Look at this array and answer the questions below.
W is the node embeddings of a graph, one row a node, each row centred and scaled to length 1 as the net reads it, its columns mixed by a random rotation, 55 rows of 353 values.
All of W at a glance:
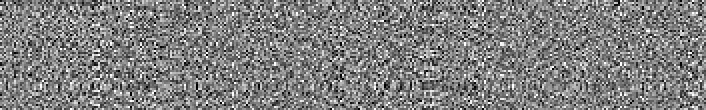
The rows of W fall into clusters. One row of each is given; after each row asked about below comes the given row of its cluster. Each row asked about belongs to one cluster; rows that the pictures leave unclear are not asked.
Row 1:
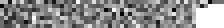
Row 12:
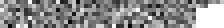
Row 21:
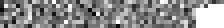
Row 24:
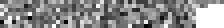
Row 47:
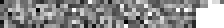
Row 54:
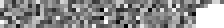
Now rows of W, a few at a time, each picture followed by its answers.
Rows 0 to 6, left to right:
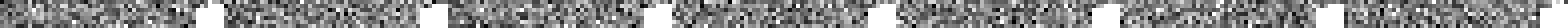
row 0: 47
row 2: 47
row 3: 54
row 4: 54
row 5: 24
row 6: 47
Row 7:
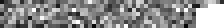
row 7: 47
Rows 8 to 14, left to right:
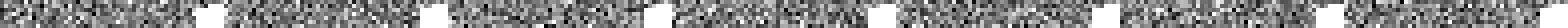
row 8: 21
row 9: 12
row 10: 54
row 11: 24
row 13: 24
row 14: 54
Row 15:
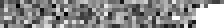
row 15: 21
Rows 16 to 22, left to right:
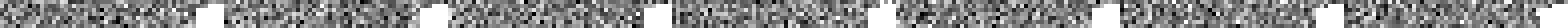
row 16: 54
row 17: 24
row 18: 12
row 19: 47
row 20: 54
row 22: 21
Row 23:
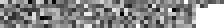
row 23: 1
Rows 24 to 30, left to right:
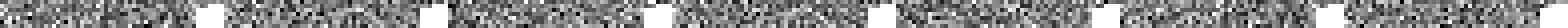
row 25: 12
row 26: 1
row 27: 12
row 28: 1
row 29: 24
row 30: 54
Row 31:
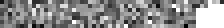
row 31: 47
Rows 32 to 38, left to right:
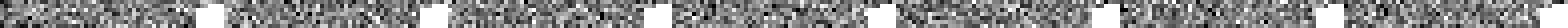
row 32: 47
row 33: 12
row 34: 12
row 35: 21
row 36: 1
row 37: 21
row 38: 21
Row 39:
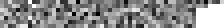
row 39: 12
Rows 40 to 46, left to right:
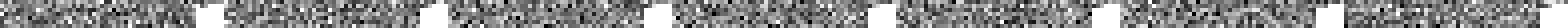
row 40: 24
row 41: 54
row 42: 54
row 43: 54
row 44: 54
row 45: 12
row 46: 47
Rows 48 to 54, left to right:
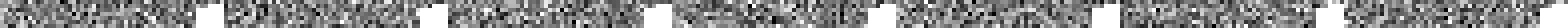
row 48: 12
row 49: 21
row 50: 24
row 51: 1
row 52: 12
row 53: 47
